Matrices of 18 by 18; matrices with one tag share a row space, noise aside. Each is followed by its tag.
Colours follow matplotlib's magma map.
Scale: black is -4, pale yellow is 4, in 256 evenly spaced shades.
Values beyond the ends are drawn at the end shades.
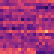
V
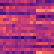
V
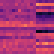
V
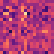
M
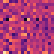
M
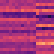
V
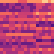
V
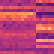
V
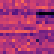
V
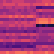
V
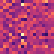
M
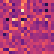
M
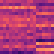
V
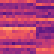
V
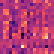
M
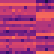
V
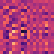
M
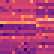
V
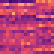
V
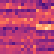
V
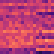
V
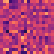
M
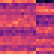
V
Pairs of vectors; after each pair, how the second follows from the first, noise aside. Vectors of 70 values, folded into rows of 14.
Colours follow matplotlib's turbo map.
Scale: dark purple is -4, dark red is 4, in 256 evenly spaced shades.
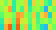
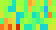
sign-scrambled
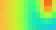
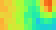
copied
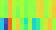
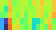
copied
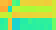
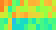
copied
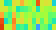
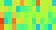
copied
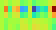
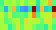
sign-scrambled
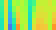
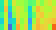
copied
